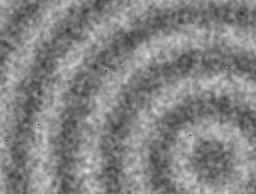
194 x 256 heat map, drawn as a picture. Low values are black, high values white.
Odd rows or columns: none. Rings: centred on the bottom right. Lone odd cells: 5, 1 higher and 4 lower than their neighbours. Seam: none. Ninth with the highest average: bottom right.
